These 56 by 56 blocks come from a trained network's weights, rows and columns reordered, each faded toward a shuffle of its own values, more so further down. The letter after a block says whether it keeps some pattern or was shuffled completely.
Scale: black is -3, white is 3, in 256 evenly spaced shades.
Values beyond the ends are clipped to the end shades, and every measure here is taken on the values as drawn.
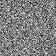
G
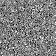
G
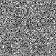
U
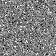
G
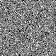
G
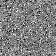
G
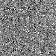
U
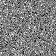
G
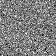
G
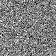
G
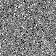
G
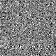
U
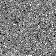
G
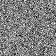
G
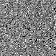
U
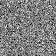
U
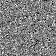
G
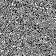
G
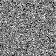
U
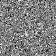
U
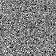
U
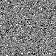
U
